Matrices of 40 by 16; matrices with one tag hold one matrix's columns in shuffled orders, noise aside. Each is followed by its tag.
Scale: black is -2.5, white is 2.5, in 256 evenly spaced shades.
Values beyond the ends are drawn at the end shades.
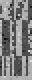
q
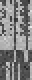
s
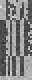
q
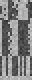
q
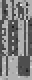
q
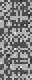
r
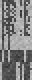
s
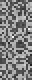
r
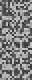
r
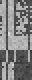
s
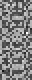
r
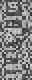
r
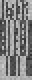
q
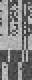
s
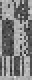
q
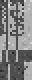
s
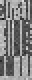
q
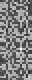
r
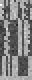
q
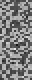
r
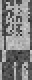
s
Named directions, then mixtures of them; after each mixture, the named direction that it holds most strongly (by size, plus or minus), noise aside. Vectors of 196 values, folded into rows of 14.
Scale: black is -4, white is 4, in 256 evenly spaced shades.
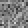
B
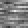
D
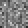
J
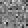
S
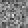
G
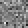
S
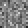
J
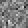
J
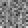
J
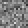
B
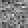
G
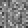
J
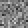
B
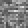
D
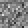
B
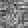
D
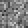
J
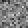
G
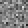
S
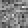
G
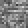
D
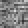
D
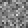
J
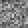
G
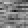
D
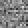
S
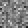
J
